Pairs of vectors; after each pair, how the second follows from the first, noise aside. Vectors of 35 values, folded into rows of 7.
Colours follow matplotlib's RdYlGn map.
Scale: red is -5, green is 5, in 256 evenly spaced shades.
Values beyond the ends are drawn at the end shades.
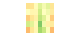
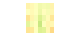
shrunk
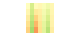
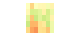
sign-scrambled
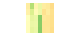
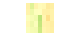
shrunk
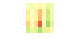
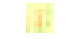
shrunk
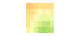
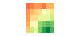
scaled up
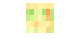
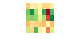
scaled up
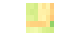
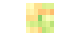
wrapped around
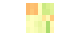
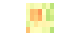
wrapped around
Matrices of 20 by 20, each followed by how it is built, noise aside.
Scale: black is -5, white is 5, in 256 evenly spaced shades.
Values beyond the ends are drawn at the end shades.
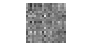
low rank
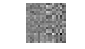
low rank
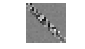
banded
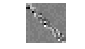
banded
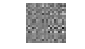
low rank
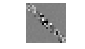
banded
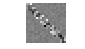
banded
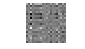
low rank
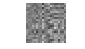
low rank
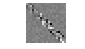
banded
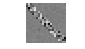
banded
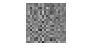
low rank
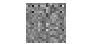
low rank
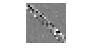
banded
